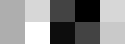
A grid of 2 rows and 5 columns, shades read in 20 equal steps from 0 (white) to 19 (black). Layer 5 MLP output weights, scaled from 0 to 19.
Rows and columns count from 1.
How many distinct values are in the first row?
4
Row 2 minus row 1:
0 -3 4 -5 1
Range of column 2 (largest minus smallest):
3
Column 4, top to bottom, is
19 14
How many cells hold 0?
1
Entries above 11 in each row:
2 2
